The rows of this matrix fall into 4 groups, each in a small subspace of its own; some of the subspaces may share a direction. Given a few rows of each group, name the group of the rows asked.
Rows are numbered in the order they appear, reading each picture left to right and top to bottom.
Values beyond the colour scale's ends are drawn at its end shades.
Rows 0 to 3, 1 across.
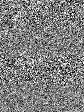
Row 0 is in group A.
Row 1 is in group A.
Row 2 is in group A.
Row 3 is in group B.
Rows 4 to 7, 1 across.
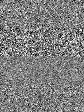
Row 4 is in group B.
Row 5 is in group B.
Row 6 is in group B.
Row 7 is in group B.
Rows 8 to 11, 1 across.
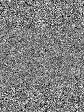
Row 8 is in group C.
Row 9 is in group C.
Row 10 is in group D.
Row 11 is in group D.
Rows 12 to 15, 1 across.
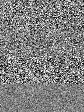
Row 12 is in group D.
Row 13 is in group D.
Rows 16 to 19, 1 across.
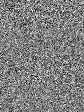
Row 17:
B
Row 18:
B
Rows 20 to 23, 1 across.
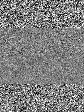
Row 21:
C
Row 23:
A
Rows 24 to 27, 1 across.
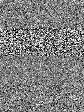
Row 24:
B
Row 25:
D
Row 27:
D
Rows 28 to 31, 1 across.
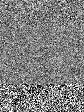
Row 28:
A
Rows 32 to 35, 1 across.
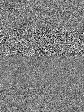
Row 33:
C
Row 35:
B
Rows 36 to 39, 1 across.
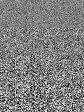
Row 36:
B
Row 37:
B
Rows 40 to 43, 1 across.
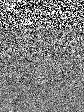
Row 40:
A
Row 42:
C
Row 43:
A
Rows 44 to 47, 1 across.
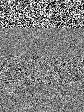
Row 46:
B
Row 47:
A
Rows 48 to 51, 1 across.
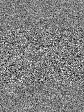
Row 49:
D
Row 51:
A
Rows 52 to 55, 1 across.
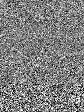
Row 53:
B
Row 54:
A
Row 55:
D
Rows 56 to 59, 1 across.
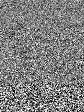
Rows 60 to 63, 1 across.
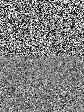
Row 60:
B
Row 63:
A
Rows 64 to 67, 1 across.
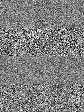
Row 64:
C
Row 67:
D
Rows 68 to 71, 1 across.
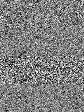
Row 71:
B
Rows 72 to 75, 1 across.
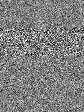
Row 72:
C
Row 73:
B
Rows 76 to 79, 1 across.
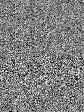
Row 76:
D
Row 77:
D
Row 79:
A
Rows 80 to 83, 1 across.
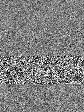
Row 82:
B
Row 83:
D
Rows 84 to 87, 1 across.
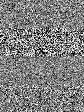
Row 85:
C
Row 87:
B
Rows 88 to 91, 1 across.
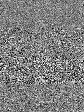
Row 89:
C
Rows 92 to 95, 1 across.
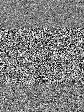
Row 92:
B
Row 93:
A
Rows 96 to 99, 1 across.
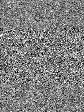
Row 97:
B
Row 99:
D
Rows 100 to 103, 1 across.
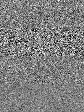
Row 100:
B
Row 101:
B
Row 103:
C
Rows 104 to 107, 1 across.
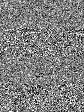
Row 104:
A
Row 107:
A
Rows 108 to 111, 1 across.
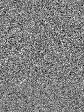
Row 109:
C
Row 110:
A
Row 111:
B
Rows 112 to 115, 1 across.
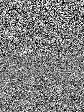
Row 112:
B
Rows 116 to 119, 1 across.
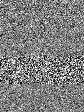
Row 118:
A
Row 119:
C
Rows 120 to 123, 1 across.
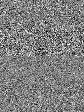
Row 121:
C
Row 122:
B
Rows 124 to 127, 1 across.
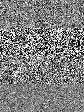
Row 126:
A
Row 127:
B
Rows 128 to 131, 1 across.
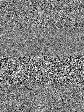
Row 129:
B
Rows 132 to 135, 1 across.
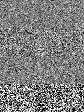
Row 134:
B
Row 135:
C
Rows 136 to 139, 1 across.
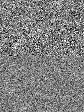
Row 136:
D
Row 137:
A
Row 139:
A
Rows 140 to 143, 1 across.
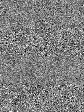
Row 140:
C
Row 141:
D
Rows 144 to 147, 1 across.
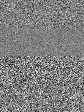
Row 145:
D
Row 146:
A
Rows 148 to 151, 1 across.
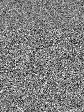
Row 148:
B
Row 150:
D
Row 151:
B
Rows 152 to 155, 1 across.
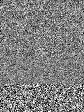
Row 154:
B
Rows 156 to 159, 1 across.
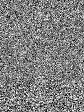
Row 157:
A
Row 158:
C
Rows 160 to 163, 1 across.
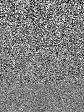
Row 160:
D
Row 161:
D
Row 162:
D
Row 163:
C
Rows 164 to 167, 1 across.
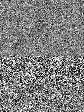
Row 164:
C
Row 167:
A
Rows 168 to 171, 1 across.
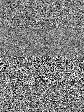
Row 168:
D
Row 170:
C
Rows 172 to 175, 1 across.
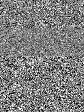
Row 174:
A
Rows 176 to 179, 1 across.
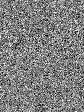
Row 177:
A
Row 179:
C
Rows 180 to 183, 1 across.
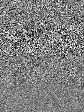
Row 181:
A
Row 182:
A
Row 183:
B
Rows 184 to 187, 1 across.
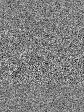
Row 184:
D
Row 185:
A
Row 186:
A
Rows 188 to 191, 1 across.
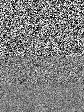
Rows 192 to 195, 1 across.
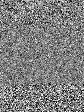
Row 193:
A
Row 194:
B
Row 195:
D
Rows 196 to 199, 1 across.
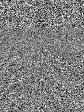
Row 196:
C
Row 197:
B
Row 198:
C
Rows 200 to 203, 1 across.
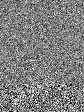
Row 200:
B
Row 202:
B
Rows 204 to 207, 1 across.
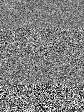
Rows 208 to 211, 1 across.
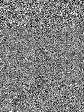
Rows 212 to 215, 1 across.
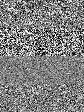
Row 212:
A
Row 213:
C
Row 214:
B
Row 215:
A
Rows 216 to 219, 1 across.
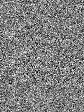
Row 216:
B
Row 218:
A
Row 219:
D
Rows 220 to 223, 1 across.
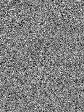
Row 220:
C
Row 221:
B
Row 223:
B
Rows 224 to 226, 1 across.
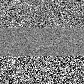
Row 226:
A
